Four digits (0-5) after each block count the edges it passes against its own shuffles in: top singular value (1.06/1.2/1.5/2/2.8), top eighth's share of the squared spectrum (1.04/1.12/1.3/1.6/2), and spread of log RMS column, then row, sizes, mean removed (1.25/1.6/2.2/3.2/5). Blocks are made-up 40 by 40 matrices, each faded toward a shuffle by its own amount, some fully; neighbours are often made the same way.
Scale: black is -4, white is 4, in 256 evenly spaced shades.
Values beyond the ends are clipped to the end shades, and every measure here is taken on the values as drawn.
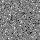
0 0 0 0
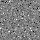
0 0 0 0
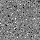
0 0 0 0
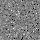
0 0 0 0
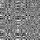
4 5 3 3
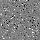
0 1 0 0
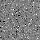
2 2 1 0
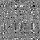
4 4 2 1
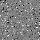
2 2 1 0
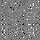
3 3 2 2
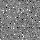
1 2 1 0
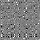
4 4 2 2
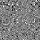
3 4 1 2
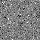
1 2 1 0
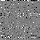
3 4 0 2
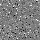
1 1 0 0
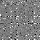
3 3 1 1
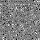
2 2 0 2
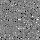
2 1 0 1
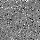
1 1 0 0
